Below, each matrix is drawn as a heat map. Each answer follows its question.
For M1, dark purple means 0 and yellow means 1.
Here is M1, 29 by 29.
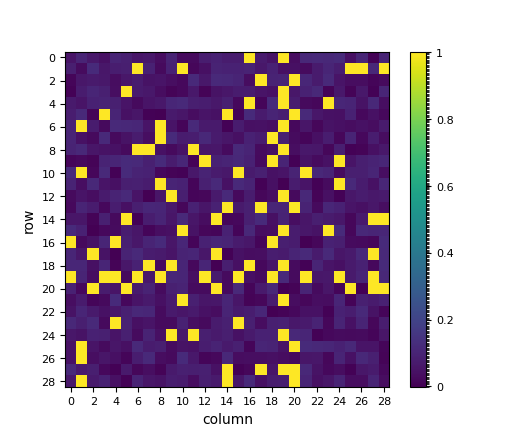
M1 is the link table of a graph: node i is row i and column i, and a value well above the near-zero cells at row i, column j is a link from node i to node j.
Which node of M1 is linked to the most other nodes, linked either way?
node 19
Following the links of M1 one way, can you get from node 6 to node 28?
yes
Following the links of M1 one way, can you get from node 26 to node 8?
yes
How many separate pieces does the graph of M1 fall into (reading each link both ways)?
2
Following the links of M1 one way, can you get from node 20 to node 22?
no
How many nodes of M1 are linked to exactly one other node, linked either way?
1
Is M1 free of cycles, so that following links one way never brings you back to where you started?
no
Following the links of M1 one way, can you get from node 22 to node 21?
no
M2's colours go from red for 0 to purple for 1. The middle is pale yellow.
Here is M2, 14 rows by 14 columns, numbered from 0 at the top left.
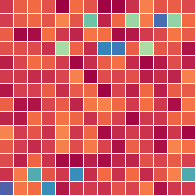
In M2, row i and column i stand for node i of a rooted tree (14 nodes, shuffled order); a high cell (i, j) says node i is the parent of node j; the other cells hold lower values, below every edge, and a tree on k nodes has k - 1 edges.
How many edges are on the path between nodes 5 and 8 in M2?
4
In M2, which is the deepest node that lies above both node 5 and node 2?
12
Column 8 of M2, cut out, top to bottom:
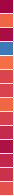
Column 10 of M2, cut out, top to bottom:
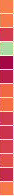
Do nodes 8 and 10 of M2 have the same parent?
yes
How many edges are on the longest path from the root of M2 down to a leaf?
4
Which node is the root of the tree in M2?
1
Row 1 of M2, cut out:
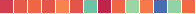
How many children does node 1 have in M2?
4
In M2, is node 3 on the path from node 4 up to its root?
yes
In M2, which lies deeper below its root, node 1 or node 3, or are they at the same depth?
node 3
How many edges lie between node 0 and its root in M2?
3
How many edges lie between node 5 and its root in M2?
2
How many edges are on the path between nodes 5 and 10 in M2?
4
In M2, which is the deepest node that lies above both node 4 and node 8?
3
